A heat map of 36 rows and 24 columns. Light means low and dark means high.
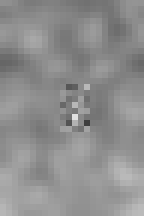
The field climbs toward the top. The bottom middle is the smoothest part. No regular stripes run through it. The field is mottled with small blotches. An odd patch, rougher than its surroundings, sits in the centre. Values change most from cell to cell in the centre.
